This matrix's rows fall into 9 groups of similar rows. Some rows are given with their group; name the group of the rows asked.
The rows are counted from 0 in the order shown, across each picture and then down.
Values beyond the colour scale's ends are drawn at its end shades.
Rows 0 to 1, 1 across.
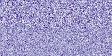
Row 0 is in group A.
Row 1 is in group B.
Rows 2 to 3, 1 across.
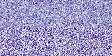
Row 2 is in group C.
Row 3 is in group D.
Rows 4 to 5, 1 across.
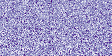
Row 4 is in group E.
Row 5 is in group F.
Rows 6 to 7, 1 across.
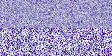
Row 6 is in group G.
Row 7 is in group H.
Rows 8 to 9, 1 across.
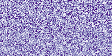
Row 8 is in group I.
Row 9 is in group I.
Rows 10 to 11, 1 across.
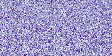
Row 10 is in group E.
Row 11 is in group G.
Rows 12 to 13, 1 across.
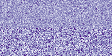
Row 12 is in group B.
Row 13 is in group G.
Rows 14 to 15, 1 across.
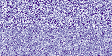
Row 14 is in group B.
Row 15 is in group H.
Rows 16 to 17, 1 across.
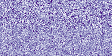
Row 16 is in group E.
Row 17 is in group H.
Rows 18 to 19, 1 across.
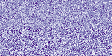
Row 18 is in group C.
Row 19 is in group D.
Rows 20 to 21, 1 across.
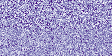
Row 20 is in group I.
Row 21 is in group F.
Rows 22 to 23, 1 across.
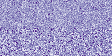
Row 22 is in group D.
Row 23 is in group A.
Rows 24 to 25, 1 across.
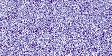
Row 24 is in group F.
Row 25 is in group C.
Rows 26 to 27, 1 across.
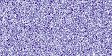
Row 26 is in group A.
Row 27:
B
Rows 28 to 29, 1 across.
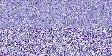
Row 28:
C
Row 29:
I
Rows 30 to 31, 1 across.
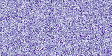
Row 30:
F
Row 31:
H
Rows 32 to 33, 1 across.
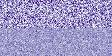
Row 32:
B
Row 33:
I
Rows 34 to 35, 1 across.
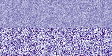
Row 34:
H
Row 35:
H
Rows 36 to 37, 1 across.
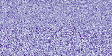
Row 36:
B
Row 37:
G
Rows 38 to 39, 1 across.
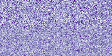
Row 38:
G
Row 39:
G
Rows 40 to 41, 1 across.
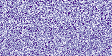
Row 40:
B
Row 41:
D
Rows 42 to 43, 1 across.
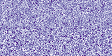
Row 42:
H
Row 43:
A
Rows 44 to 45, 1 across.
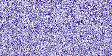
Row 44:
G
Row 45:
H
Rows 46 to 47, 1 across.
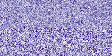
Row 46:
G
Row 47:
I
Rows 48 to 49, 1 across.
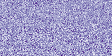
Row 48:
C
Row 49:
B
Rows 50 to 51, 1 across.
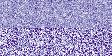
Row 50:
I
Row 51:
F
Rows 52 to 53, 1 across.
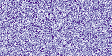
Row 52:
D
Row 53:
I
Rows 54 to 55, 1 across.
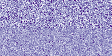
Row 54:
F
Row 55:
A
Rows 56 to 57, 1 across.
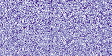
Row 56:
E
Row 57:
E
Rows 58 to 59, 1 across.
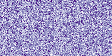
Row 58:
G
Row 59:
A
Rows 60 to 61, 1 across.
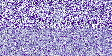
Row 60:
C
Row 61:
A
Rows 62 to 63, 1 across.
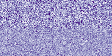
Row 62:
G
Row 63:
I
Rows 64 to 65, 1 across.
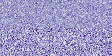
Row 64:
I
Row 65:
E
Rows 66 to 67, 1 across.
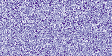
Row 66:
C
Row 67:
I
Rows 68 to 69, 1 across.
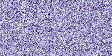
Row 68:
D
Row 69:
E
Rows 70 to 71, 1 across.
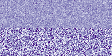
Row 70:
I
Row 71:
D
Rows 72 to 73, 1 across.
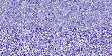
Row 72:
D
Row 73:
G
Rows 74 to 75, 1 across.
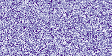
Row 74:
E
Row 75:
I
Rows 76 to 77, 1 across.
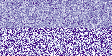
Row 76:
C
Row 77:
B
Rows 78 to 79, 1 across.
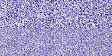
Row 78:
F
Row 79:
F
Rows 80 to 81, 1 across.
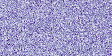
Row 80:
F
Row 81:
B
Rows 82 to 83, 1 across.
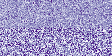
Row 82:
F
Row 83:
I
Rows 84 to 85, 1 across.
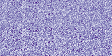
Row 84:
D
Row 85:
D
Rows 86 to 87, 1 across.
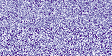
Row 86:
F
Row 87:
B
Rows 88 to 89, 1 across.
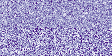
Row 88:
I
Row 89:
F
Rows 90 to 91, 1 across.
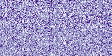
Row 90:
E
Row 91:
E
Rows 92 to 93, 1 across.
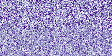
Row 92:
G
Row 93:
A
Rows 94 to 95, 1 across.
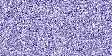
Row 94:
B
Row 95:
D
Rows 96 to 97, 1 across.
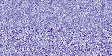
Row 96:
H
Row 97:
E
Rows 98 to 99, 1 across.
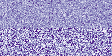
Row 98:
E
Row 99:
I
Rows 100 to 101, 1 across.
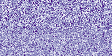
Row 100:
H
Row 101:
C
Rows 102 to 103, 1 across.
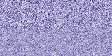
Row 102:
D
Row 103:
B
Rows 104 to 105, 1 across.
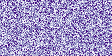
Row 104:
A
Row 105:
F
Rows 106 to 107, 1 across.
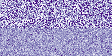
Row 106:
F
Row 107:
B
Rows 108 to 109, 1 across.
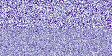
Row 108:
B
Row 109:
C
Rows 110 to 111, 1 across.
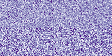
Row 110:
F
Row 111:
G
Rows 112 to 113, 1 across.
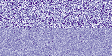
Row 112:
C
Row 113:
D
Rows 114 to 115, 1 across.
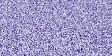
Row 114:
I
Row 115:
G
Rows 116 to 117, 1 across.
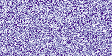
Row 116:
B
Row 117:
I
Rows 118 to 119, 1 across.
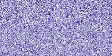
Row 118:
G
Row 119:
I
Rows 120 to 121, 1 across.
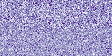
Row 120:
C
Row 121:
B
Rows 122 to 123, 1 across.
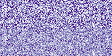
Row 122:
B
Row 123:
B
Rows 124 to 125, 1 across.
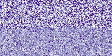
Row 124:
B
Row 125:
A
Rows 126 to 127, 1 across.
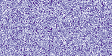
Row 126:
H
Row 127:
E
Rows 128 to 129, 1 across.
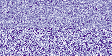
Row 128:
B
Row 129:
E
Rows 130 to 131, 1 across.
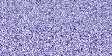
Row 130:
G
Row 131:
G
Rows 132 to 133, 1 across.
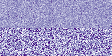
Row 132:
F
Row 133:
D
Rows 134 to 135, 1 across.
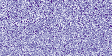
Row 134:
F
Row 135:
C
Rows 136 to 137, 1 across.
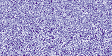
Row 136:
I
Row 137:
H
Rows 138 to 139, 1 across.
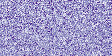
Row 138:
I
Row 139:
E
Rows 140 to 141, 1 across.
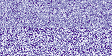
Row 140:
E
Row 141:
B
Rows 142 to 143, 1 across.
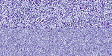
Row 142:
H
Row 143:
E
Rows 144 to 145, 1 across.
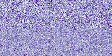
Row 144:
E
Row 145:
G
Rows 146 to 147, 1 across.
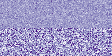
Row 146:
I
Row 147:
I
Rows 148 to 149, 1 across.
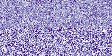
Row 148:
G
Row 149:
I
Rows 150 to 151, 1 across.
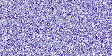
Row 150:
I
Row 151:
B
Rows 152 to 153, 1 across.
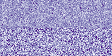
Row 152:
H
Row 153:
B
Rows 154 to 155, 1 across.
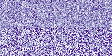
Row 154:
D
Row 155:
F
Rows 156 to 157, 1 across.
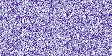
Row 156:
E
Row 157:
D
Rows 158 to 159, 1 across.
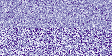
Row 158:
B
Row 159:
F
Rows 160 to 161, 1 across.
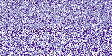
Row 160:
C
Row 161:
C
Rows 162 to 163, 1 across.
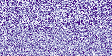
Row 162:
G
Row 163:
B
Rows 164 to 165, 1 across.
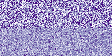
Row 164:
D
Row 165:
G
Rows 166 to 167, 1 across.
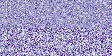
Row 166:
I
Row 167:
B
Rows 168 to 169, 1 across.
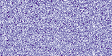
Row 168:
B
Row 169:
B
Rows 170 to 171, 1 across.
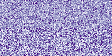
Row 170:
C
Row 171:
G
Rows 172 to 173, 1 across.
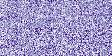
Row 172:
F
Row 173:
F
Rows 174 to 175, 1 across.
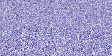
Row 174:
A
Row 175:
D
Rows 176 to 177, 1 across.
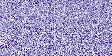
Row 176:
C
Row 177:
F
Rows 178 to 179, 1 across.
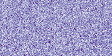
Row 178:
H
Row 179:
G
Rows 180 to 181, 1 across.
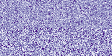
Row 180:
G
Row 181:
C
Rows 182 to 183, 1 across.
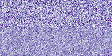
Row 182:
B
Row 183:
H
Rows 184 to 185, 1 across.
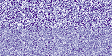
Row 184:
D
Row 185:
D
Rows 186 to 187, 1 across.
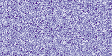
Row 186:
I
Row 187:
I
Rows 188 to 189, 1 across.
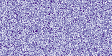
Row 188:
A
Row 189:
C
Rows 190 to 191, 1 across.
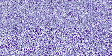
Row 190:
I
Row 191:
F
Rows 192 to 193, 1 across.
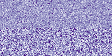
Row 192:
E
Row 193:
G
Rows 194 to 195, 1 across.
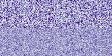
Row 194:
G
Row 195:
G
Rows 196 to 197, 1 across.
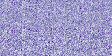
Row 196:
D
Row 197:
D
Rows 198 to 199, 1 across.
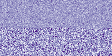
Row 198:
B
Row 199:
C
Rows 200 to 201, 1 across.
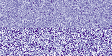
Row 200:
F
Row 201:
C
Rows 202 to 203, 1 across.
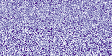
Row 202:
C
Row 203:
E
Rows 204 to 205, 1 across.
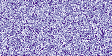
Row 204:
C
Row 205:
H
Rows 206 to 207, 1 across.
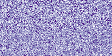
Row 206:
B
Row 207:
G
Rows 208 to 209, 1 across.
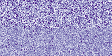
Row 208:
A
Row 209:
F
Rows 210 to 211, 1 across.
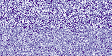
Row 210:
E
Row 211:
B
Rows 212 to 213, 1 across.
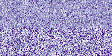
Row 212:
E
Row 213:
H
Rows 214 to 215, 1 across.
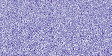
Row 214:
F
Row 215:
H
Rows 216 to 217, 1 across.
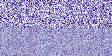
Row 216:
C
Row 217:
H
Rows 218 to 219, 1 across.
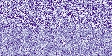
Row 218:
I
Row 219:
H
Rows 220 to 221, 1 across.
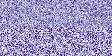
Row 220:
G
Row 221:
I
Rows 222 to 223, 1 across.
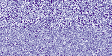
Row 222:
F
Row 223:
I
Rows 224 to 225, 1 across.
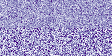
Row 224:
F
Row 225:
A
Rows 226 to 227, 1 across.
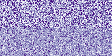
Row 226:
A
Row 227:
A
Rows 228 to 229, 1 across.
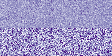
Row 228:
F
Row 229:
H
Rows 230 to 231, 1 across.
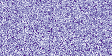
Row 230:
G
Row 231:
E
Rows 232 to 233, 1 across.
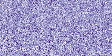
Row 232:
H
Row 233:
A
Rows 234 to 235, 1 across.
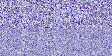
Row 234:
G
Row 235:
D
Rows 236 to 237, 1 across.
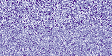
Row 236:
G
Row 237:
E
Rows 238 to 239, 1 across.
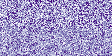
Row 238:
F
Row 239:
H
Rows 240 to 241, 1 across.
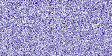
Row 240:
C
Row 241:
H
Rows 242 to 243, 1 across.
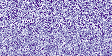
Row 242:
F
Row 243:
H
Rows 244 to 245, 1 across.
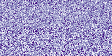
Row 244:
C
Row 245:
C
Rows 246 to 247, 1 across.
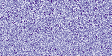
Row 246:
F
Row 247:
B
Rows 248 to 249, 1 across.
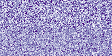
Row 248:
B
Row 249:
C
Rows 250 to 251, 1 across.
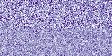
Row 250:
C
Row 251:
I
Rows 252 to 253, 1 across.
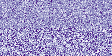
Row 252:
E
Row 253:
I
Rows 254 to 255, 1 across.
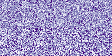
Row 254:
D
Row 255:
F
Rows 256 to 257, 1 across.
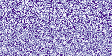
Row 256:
E
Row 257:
I
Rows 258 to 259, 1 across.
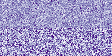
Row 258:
H
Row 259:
I
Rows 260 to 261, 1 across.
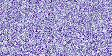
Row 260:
D
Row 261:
I
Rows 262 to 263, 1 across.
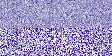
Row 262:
E
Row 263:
F
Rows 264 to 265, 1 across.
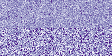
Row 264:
F
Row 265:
F
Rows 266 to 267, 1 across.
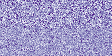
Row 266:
A
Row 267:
F
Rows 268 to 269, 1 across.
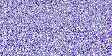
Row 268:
B
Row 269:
B
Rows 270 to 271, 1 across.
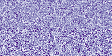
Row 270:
A
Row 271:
A
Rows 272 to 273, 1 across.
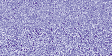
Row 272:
C
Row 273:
F
